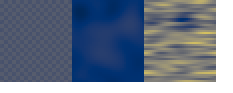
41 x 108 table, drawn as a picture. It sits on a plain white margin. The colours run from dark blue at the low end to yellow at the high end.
It is made of 1 by 3 panels. Panel 1,1: low, checkered, faint in contrast. Panel 1,2: very low, smooth, faint in contrast. Panel 1,3: middling, streaked across, strong in contrast.
